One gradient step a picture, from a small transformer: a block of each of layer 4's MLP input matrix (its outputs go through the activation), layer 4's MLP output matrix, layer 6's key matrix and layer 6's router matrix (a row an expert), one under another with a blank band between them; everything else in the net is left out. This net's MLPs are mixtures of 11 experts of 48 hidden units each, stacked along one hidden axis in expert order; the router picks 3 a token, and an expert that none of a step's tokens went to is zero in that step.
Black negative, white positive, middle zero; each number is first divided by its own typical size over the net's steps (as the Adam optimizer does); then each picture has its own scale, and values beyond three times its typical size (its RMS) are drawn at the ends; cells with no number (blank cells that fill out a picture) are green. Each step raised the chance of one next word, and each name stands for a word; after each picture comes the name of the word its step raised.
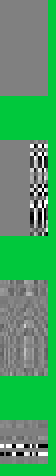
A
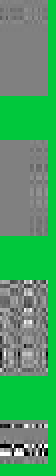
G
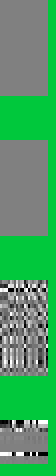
G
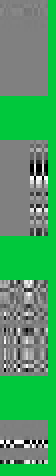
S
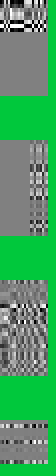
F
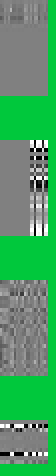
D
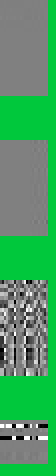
D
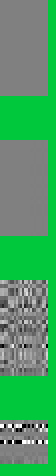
F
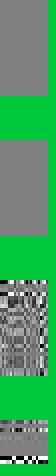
S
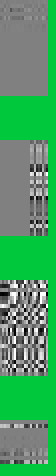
F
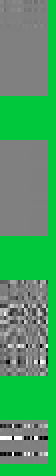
S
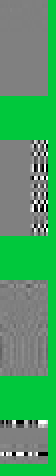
G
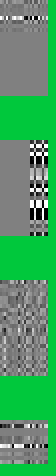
A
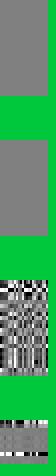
G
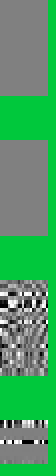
G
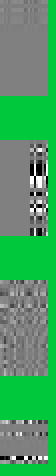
S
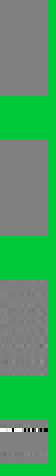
S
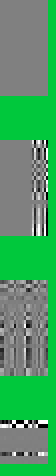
D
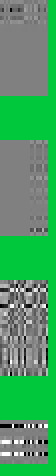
G
